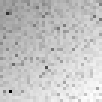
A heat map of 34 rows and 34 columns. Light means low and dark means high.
Odd rows or columns: none. Grain: fine. Ninth with the highest average: top left. Slope: up to the top left. Mirror symmetry: none.
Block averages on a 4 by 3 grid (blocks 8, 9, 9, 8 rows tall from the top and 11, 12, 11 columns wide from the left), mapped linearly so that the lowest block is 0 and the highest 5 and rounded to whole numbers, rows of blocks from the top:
543 | 432 | 321 | 210
